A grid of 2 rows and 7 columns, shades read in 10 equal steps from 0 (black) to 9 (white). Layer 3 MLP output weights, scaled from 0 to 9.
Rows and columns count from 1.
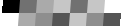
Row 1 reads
0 4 6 7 4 7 9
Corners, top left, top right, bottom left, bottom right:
0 9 9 3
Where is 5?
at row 2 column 3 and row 2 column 6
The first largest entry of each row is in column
7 1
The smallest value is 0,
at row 1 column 1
